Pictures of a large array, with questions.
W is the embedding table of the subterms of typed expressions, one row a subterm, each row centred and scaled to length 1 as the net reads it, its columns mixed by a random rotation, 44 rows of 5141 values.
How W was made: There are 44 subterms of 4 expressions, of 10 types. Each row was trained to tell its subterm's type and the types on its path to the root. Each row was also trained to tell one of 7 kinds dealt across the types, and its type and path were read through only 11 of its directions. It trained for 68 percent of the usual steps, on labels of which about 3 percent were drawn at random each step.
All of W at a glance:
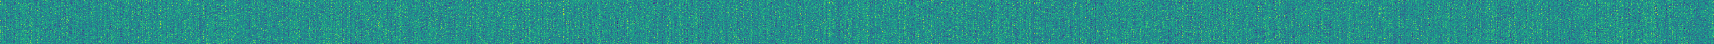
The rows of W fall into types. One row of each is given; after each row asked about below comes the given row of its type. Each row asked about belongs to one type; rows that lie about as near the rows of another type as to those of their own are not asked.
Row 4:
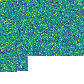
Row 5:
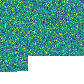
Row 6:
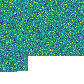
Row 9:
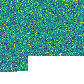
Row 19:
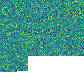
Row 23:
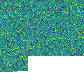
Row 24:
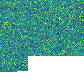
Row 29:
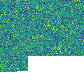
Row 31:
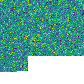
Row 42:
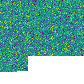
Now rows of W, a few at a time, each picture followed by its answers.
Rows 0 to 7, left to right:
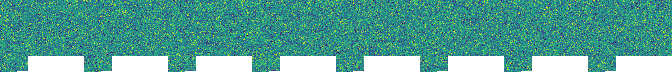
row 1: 31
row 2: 19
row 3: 19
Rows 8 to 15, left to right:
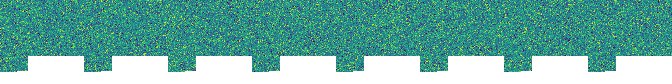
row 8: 9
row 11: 6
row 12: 4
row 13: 9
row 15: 24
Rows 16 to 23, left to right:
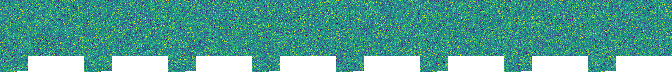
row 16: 9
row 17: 5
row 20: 31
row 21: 23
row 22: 5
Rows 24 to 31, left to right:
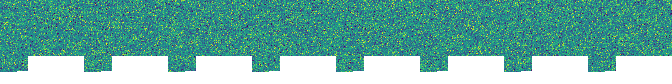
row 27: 23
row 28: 19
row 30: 4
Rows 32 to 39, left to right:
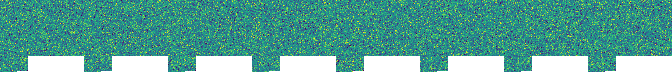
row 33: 19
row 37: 9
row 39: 4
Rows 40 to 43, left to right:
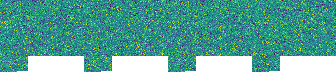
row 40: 42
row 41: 4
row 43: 24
